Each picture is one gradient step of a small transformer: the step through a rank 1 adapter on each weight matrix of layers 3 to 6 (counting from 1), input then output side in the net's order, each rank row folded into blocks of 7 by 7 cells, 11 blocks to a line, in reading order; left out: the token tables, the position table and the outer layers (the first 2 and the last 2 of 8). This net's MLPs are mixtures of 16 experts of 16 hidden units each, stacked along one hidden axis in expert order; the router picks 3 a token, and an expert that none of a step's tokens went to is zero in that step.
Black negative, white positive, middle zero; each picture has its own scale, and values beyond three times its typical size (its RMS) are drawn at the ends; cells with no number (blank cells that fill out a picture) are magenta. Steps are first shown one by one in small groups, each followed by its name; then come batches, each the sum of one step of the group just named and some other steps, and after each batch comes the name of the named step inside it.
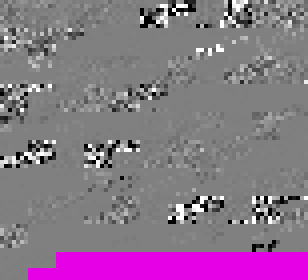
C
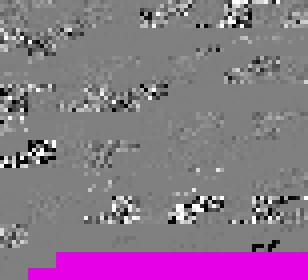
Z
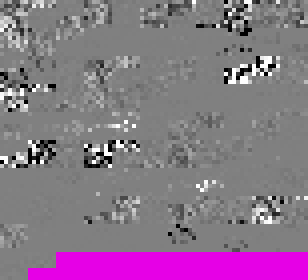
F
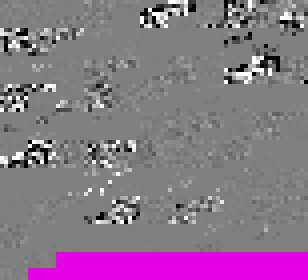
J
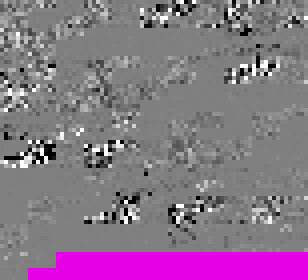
F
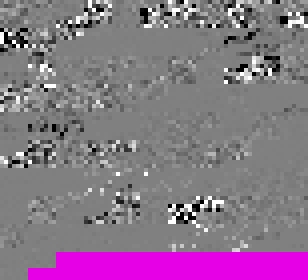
J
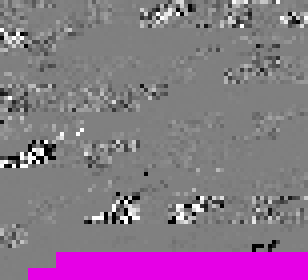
Z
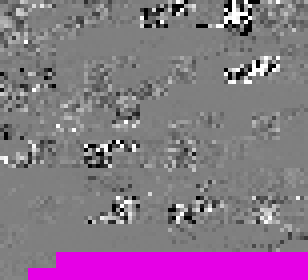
F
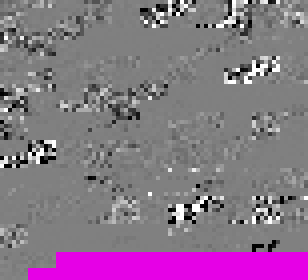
Z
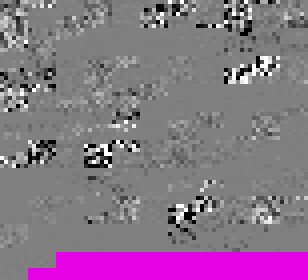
F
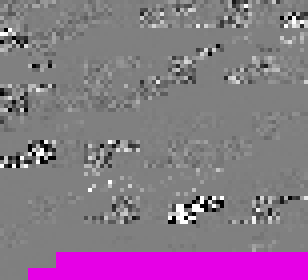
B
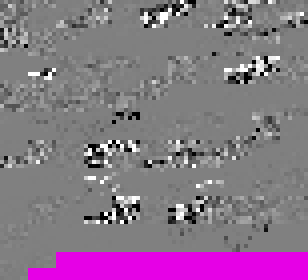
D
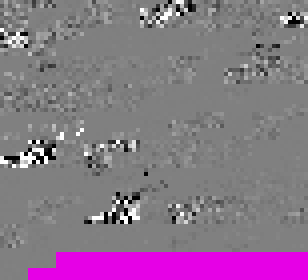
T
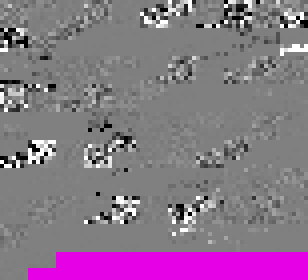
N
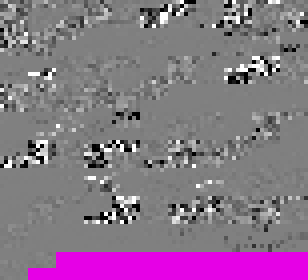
D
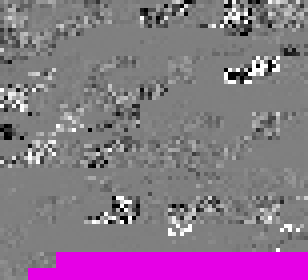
D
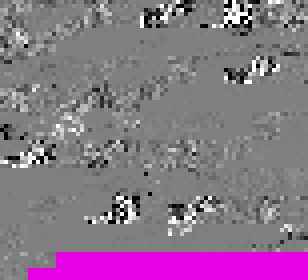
T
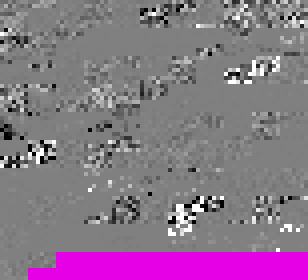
B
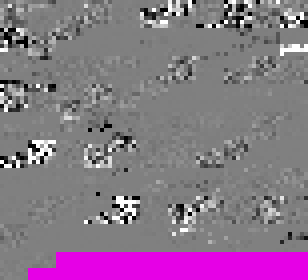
N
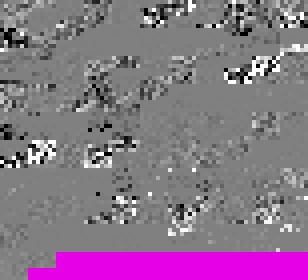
N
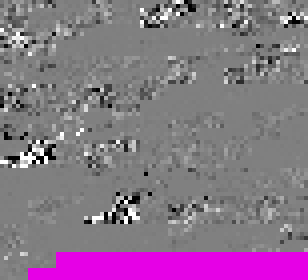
T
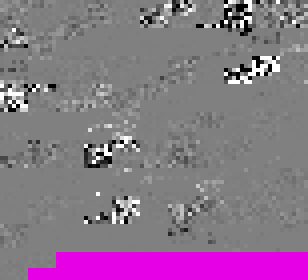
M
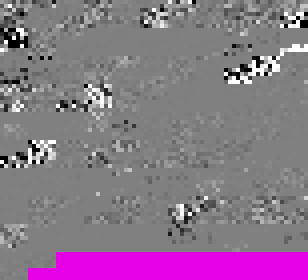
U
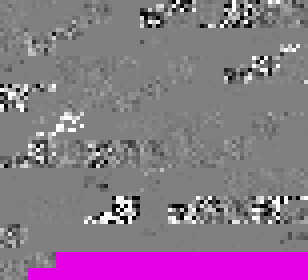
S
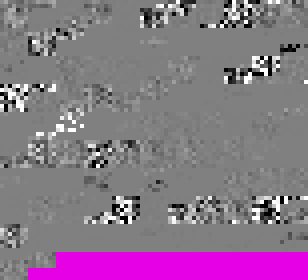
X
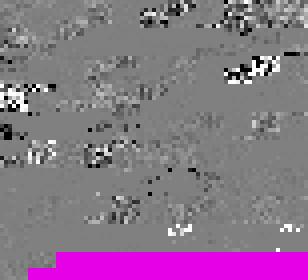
M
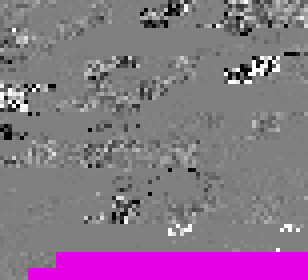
M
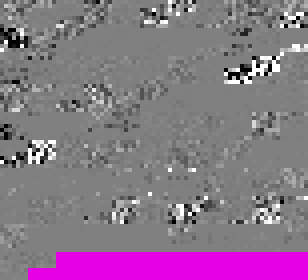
U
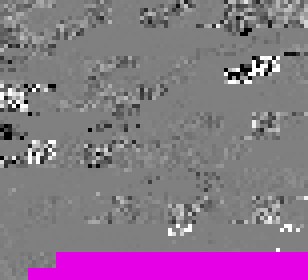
M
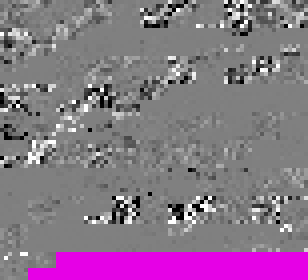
S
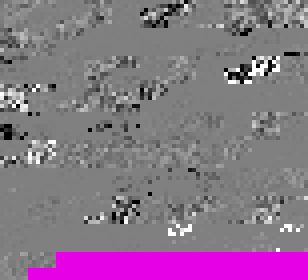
M
